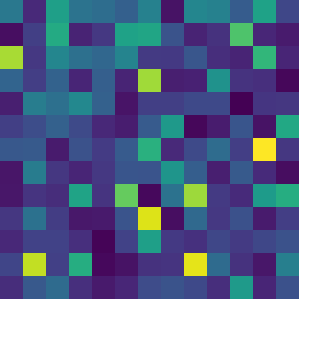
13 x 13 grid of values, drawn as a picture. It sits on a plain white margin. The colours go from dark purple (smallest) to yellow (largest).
Slope: none. Seam: none. Mirror symmetry: none. Histogram: skewed, a long tail of high values.
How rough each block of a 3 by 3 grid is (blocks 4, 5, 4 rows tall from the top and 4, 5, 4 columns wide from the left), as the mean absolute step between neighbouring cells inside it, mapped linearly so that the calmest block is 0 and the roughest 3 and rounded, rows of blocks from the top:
2 2 3 | 0 2 3 | 2 2 0
